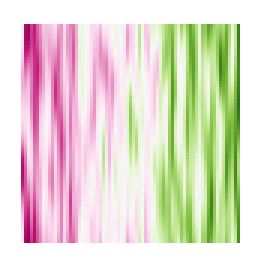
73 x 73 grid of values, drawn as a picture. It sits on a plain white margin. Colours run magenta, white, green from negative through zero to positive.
Slope: up to the right. Grain: streaks running down. Average level on the scale: 50%.
